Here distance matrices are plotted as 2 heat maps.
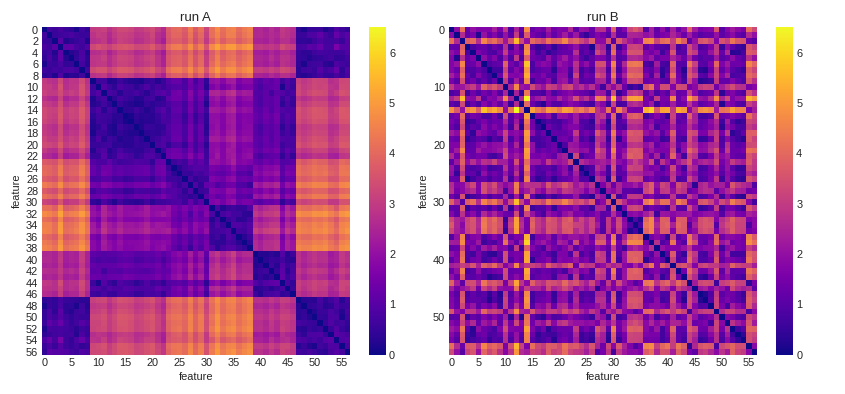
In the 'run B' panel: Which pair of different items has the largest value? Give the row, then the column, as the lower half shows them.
14, 12
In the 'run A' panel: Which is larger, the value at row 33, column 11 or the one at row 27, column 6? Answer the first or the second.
the second
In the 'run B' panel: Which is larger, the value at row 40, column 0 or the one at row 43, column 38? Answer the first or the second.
the second
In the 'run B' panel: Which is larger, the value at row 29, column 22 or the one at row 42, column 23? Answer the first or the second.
the second
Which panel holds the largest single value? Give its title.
run B
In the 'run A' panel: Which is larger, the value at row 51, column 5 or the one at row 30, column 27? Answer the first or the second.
the second
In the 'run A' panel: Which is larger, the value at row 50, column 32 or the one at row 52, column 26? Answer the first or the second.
the first
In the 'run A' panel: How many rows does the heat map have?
57
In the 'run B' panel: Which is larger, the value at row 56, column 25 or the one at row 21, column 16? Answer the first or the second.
the first
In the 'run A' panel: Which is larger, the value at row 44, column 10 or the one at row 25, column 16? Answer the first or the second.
the second
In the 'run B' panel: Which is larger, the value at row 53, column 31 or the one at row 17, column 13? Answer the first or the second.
the first
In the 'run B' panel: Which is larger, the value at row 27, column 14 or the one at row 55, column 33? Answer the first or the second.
the first
